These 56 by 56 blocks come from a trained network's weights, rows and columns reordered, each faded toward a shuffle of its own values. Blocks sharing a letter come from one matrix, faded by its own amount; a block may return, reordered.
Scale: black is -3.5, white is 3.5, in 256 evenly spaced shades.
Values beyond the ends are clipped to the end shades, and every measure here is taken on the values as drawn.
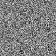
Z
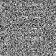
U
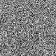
Z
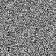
Z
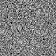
Z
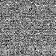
U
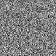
Z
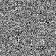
Z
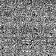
U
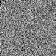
Z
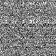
U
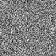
Z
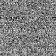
U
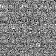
U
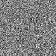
Z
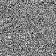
Z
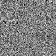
Z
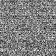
U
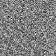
Z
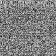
U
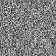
Z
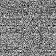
U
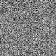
Z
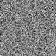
Z
